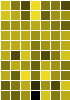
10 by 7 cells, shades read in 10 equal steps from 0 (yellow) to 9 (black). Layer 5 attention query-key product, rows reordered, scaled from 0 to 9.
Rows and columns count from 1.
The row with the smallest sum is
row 4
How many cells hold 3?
15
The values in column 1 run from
1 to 5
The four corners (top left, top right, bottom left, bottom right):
1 6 4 2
